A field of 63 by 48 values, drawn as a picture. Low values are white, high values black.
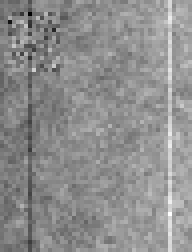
Columns 8 and 43 stand out from the rest. A few values lie far out on both sides of the bulk. Values rise toward the left. In the top left lies a patch that is rougher than the rest. Values change most from cell to cell in the top left. There are no regular stripes.
